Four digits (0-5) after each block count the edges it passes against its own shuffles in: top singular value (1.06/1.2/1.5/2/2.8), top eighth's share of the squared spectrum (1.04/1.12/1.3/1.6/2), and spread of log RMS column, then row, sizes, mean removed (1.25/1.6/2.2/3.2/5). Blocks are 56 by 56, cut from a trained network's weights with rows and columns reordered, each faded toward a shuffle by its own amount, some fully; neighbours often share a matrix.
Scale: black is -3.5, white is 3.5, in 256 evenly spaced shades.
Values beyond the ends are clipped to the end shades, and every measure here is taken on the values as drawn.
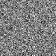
3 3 1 0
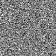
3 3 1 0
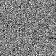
2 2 0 0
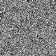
0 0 0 0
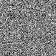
2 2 0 1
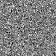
2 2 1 0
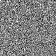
2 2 0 0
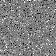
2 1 0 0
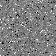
0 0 0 0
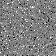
1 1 0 1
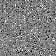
2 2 0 1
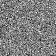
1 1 0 0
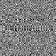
4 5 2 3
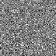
3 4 1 2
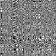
3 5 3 2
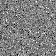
0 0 0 0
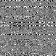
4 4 0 3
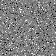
0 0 0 0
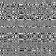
4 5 1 4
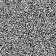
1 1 0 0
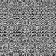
4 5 1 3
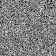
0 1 0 0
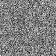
1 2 0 0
